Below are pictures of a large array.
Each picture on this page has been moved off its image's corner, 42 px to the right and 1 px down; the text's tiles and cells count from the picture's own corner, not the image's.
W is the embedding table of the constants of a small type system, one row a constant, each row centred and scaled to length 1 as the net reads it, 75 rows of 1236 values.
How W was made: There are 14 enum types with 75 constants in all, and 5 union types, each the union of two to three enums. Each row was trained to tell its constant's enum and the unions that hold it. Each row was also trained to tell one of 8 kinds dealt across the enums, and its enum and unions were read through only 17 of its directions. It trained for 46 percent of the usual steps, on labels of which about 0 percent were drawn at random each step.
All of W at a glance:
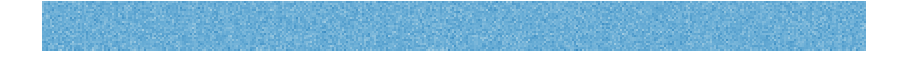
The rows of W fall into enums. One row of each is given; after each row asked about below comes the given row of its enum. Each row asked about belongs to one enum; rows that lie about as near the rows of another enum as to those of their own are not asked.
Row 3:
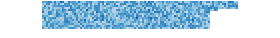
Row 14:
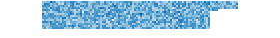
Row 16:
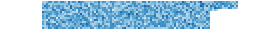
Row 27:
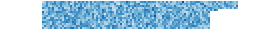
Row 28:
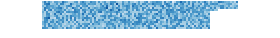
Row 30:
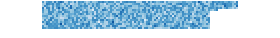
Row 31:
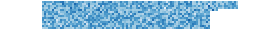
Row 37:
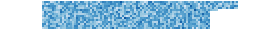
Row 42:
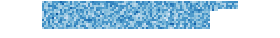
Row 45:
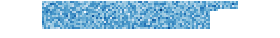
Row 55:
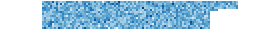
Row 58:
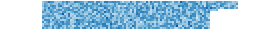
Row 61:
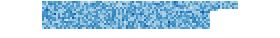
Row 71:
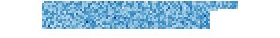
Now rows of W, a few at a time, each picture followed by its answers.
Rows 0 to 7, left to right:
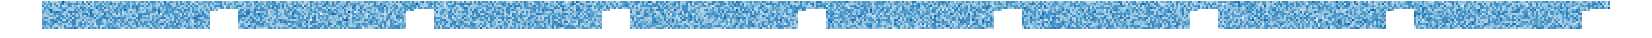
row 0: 27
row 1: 61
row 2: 31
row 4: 28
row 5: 27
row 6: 31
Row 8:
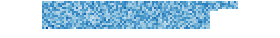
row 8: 58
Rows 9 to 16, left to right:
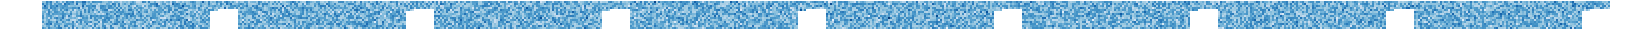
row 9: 16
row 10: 16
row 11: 58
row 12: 42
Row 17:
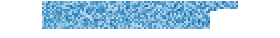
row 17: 28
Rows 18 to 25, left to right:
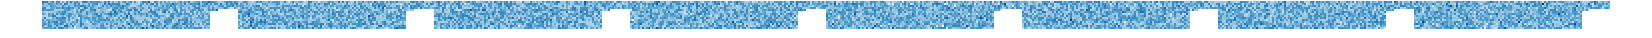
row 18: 42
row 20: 37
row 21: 27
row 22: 61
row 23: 58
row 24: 27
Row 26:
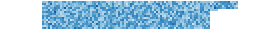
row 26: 16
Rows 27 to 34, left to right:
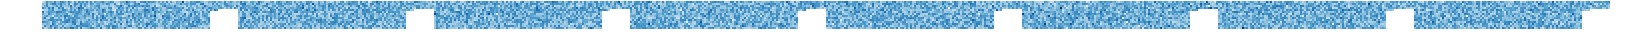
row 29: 28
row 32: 14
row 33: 37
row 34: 42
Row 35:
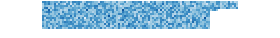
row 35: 3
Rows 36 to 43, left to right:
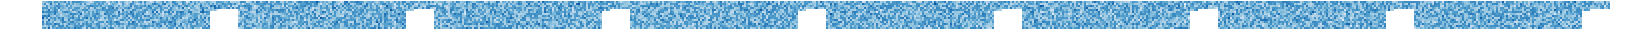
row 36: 16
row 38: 27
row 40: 37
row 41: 30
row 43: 3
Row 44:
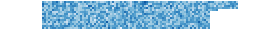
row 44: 31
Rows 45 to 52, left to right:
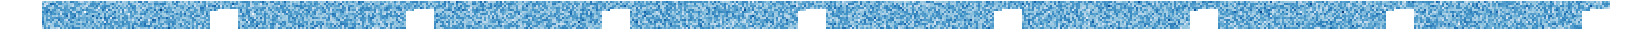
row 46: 37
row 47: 37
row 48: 58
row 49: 16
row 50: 42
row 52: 31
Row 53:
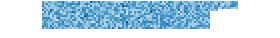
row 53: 31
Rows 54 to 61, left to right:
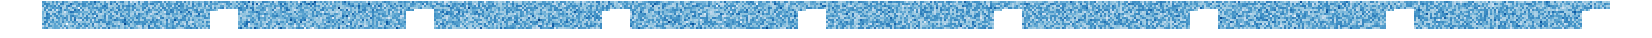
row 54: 28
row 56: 61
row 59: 28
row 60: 31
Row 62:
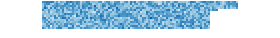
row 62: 3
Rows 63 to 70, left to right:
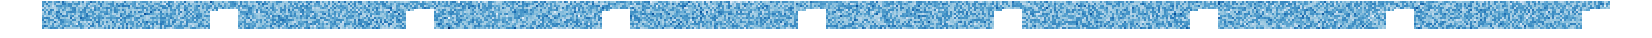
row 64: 16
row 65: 61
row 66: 71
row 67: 3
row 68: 27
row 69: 42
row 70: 30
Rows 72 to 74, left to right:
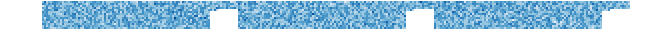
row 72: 28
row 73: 42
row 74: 37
